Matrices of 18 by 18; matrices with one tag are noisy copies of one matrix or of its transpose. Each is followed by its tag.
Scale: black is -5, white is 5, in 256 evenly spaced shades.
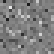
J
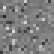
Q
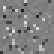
Q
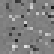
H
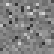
Q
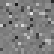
Q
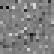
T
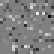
H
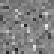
H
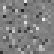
Q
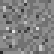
Q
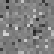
T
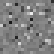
Q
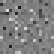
J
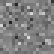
Q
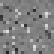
H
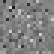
J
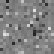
T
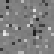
T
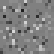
Q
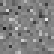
J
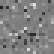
T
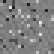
J
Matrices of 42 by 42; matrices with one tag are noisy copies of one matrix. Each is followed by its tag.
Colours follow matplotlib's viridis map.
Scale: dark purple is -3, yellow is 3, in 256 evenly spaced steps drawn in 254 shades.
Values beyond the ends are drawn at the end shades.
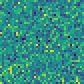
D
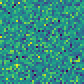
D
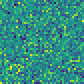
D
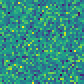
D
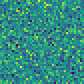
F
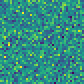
F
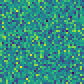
F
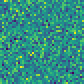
F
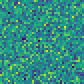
D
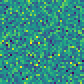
F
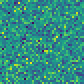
D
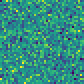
F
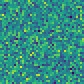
F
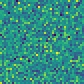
D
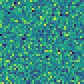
D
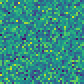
D
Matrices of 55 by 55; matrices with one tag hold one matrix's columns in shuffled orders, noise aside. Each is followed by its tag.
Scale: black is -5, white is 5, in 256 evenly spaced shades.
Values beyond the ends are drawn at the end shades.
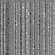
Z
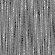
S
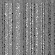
Z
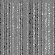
Z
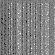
Z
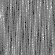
S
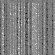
Z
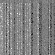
Z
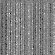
Z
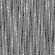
S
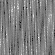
S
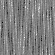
S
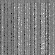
Z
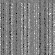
Z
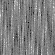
S
